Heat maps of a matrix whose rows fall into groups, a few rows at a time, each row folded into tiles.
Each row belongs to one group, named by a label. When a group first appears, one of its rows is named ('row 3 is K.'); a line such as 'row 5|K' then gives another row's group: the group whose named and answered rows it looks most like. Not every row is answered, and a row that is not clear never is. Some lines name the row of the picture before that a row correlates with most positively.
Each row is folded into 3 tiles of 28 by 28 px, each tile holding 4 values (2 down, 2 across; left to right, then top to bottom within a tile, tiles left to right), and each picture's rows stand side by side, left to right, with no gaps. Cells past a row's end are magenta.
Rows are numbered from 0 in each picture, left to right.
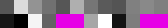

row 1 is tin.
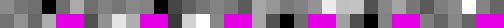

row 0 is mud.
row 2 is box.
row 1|box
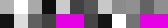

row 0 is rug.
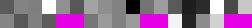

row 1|mud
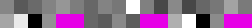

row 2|tin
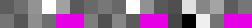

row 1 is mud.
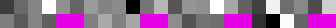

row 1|mud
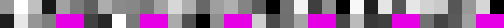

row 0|rug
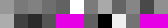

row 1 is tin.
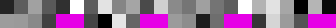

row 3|rug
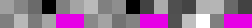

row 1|mud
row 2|box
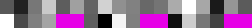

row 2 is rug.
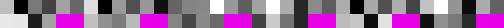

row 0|tin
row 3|rug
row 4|tin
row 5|rug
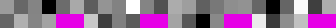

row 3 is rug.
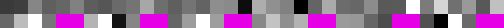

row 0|box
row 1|tin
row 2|box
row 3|mud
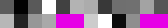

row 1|tin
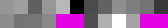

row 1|box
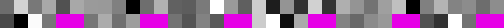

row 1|mud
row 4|box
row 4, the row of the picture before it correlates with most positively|0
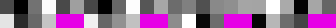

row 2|tin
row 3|rug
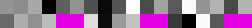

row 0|mud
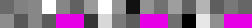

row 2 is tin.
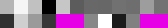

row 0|rug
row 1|tin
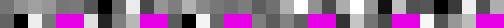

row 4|rug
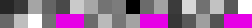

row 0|box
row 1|mud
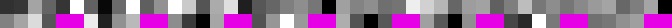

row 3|box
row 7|box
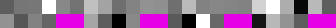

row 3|rug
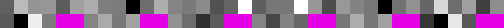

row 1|mud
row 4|mud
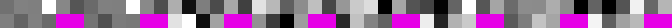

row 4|rug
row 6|box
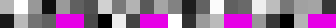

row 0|rug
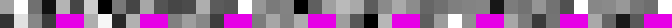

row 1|tin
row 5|box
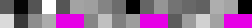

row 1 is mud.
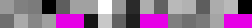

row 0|mud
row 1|rug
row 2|box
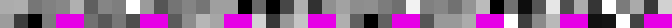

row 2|box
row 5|box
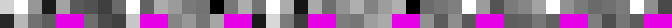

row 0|rug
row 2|mud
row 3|rug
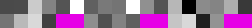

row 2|tin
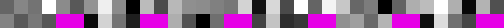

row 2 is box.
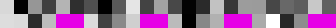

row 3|tin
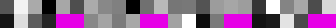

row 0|rug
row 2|tin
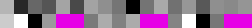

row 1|mud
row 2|tin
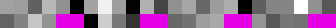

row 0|box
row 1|rug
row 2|box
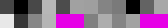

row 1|mud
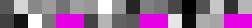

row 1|rug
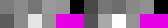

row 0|box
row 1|box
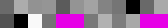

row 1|mud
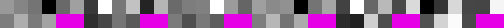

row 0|mud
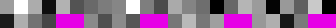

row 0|rug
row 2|mud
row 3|tin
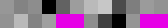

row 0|mud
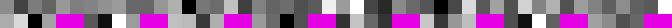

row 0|tin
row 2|tin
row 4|rug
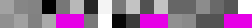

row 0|mud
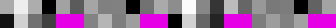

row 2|rug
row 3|mud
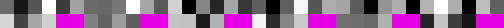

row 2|tin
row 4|box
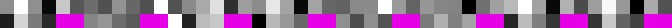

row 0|rug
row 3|rug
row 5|mud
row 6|rug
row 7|rug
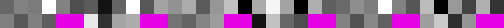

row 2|box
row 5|tin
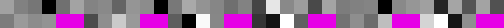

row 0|mud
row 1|box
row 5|tin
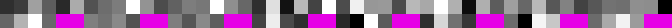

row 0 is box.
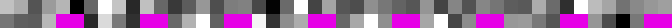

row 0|box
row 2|box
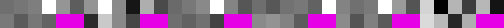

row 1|rug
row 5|tin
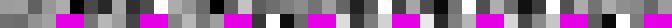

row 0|box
